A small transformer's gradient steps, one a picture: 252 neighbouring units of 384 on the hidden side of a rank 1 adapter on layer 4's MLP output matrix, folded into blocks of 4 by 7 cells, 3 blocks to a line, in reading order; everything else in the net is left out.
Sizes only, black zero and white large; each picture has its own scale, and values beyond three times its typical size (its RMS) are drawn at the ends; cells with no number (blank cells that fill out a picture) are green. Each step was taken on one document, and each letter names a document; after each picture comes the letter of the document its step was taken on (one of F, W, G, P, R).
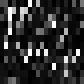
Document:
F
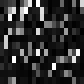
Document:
F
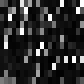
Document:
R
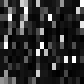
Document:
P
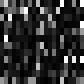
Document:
R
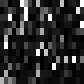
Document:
P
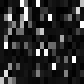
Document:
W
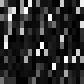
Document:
R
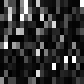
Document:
P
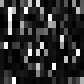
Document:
R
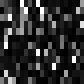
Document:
R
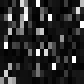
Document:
W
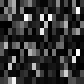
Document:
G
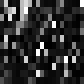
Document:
F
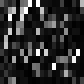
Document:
F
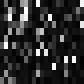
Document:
P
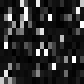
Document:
W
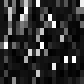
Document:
G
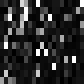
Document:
W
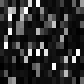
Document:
F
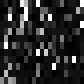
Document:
W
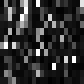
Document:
G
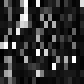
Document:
G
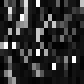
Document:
G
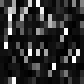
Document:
F
